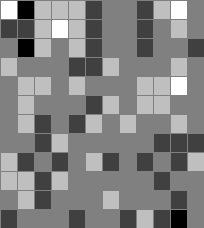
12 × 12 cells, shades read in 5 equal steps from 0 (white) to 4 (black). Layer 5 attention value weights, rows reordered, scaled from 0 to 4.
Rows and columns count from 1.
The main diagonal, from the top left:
0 3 1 2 1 3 2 2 3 3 3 2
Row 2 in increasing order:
0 1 1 1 2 2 2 2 3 3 3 3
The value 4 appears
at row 1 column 2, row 3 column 2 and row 12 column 11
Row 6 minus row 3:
0 -3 1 0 1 0 -1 0 -2 -1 0 -1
